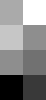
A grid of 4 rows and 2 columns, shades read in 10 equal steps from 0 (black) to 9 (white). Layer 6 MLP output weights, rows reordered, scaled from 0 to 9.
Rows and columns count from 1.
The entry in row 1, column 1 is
6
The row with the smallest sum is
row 4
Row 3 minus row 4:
5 2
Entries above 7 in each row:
1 0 0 0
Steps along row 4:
up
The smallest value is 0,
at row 4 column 1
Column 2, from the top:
9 5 4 2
